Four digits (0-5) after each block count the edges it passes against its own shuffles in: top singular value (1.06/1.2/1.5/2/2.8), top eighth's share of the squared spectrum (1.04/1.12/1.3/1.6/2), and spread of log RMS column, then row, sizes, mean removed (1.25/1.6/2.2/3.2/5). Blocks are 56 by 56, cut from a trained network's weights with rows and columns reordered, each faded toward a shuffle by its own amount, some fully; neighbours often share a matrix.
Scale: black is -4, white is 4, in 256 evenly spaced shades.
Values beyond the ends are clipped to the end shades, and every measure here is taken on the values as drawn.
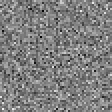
2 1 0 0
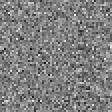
2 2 0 1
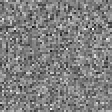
3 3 1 2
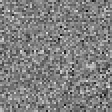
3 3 1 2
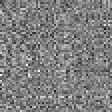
4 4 2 3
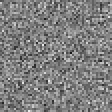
3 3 0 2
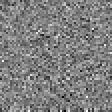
3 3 1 2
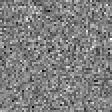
1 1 0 0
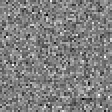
2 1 0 0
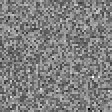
0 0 0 0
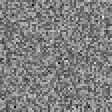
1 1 0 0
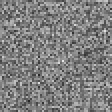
3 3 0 1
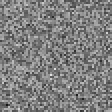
0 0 0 0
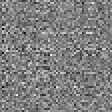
3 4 2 3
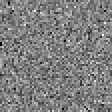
0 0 0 0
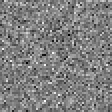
0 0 0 0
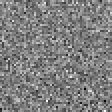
0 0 0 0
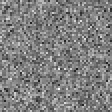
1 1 0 0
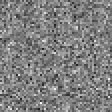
2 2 1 0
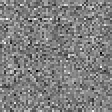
3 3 1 2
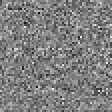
3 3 1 1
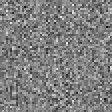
3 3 2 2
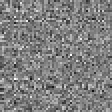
3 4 2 2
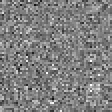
3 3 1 2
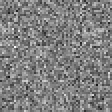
3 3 1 1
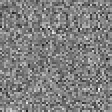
4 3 1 2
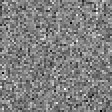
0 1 0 0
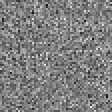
2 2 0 1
